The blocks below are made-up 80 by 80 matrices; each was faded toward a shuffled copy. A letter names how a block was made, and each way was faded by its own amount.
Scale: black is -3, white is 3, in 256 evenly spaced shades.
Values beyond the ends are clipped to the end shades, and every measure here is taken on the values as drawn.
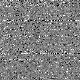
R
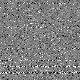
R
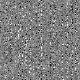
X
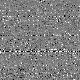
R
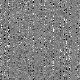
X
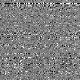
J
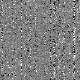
X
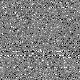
R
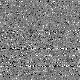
R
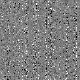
X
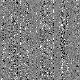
X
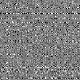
J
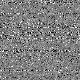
R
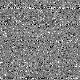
R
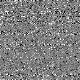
R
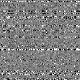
J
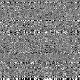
J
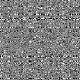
J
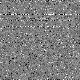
R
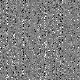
X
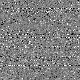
R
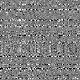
J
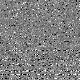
R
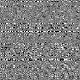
J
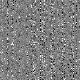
X
